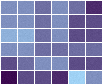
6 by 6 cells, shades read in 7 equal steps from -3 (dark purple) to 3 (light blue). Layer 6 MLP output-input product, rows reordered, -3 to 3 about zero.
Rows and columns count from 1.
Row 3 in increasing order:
-1 -1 0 1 2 2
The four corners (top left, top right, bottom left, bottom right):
1 -2 -3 1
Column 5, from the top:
0 -1 -1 0 -1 3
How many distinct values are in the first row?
3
